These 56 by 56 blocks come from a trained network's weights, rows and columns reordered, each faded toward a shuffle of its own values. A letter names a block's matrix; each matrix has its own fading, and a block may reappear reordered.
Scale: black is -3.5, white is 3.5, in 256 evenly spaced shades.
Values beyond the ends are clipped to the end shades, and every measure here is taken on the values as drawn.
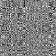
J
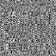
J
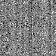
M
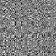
J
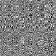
J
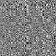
J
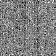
M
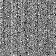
M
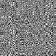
J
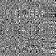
J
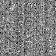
M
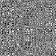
J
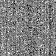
M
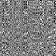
J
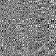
J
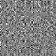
J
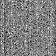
M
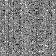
M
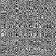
J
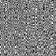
J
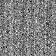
M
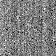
M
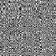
J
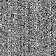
M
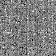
M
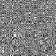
J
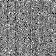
M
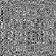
J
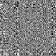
J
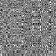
J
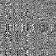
J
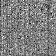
M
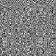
J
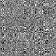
J
